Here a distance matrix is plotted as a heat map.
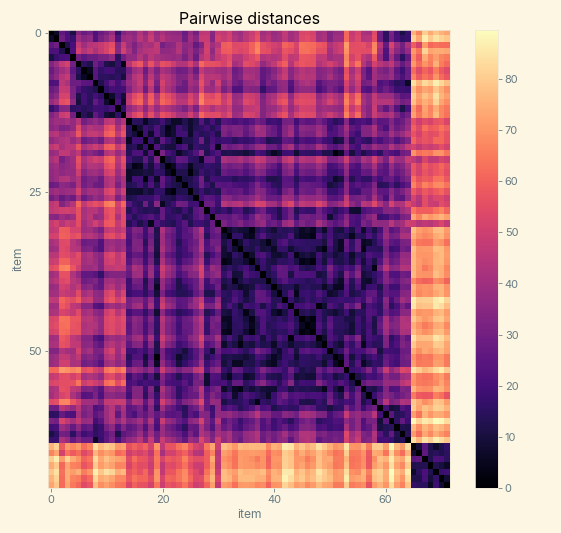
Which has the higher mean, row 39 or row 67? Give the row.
67
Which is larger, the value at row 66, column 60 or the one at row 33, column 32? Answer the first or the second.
the first
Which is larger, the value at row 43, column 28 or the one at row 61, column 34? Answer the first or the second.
the first
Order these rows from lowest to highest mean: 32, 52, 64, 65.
52, 32, 64, 65
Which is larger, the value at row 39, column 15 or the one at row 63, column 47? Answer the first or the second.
the second
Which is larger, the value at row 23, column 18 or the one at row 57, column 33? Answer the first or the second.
the first
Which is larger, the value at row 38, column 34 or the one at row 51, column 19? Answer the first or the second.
the first
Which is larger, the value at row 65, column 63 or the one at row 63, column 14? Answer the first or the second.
the first
